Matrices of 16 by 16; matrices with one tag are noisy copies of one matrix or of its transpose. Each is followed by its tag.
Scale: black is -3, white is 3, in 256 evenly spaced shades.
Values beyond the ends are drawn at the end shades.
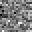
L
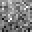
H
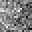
H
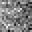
H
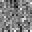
L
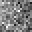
H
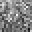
H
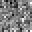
L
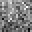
H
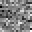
L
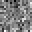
L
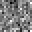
L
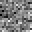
L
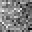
H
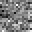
L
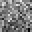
H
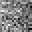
H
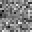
L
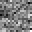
L
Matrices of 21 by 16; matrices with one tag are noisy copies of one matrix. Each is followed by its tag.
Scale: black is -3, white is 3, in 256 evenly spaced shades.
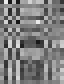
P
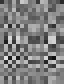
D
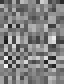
D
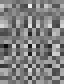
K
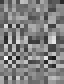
D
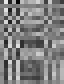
P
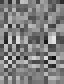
D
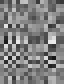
D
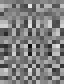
K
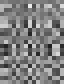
K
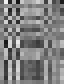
P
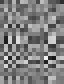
D
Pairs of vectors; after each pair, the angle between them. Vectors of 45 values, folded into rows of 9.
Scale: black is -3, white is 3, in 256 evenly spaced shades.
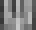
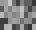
orthogonal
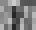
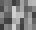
nearly opposite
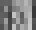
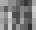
nearly opposite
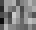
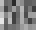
nearly opposite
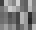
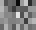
partly opposed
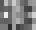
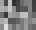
partly opposed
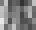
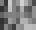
nearly opposite
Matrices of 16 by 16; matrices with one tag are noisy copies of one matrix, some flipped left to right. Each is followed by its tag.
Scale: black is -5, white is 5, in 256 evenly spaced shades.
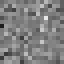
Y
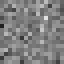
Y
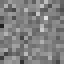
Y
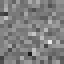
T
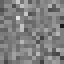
Y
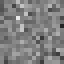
Y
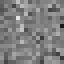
Y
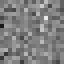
Y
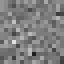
T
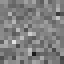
T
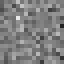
Y
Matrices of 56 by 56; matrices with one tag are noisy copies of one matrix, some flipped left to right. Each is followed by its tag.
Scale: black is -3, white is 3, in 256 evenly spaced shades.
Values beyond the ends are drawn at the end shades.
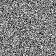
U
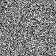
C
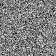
U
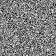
U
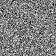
U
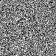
C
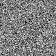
U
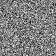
U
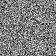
C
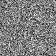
C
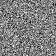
U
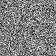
C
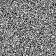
U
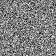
U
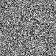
C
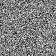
U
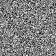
U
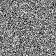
U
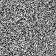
C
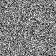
C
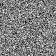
U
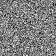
U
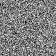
U
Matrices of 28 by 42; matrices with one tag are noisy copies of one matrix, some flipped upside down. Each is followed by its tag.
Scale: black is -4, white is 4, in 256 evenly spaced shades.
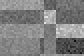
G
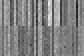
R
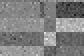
G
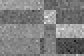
G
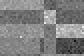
G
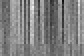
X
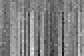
X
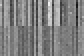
R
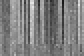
X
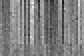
X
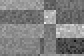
G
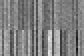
R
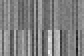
R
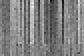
X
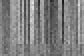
X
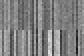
R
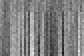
X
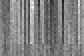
X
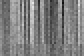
X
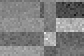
G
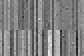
R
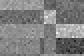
G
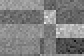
G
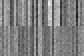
R
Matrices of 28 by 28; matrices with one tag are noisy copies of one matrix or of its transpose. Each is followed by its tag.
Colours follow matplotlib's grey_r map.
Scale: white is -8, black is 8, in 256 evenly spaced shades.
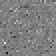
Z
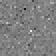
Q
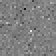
Q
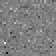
Z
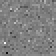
Z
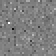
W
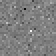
Q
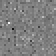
W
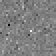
Q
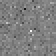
Q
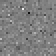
W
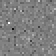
W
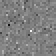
Q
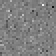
Z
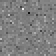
W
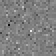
Q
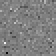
Z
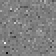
Z
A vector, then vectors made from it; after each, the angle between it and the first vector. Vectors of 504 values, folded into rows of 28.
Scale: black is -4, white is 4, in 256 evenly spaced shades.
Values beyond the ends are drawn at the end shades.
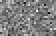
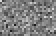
partly aligned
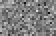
nearly parallel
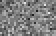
nearly opposite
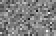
nearly opposite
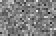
nearly parallel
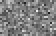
nearly parallel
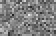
partly aligned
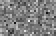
partly aligned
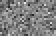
nearly opposite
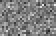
partly aligned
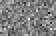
nearly parallel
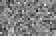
nearly opposite
